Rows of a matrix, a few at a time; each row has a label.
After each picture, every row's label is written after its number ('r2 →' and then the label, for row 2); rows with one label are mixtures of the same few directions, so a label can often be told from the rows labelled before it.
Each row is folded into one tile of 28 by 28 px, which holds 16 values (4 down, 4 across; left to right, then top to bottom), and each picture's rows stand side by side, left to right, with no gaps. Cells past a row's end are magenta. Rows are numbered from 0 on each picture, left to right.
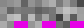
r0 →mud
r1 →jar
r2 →jar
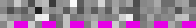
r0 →jar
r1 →mud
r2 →jar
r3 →jar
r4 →mud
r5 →jar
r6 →mud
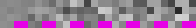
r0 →mud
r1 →jar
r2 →jar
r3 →mud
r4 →mud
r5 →mud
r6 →mud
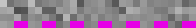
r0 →mud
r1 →mud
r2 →jar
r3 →jar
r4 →mud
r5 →mud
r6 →jar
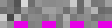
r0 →jar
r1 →mud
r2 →jar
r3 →mud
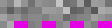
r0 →jar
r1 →mud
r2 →mud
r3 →mud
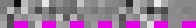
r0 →jar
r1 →jar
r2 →jar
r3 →jar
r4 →jar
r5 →jar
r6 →mud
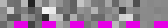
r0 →mud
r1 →mud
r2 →jar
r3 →mud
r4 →mud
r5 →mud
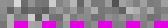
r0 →jar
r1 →jar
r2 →jar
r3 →mud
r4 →mud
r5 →mud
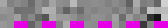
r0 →mud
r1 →mud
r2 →jar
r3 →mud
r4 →jar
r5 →mud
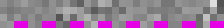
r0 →jar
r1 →jar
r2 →jar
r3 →jar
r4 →mud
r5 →mud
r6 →mud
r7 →jar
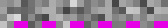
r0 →mud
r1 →mud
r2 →jar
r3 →mud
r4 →mud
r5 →mud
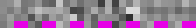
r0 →jar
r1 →jar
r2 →mud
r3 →jar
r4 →mud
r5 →jar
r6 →jar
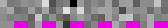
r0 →mud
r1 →jar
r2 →jar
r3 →mud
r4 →mud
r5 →jar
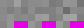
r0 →jar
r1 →mud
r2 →mud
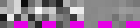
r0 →jar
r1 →jar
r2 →mud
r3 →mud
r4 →jar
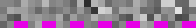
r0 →mud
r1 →jar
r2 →jar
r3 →mud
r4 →mud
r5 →jar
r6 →mud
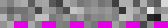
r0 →jar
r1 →mud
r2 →mud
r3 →jar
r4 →mud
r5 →mud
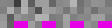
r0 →jar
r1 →mud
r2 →jar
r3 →mud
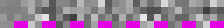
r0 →jar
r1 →mud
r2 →mud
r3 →jar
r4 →jar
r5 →jar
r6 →mud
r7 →jar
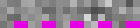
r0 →mud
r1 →mud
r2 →jar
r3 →jar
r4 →jar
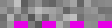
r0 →jar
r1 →jar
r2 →mud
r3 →mud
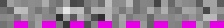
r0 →mud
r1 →jar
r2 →jar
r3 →mud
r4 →jar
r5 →jar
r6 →mud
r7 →mud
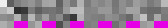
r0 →mud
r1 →jar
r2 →mud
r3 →mud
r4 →mud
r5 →jar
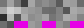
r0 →jar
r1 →mud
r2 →mud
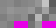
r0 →jar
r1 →jar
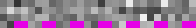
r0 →jar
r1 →mud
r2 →mud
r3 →jar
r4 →jar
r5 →jar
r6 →jar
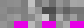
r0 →mud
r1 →mud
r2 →jar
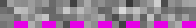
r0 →mud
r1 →mud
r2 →jar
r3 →mud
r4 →jar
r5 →jar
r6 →jar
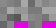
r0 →mud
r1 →mud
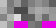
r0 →mud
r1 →jar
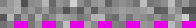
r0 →jar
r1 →jar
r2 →jar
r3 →mud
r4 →jar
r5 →mud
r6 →mud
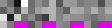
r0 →jar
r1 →mud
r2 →mud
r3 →jar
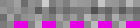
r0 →jar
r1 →jar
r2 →jar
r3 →jar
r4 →jar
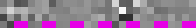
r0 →jar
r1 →jar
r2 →mud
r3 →mud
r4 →mud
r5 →mud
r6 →jar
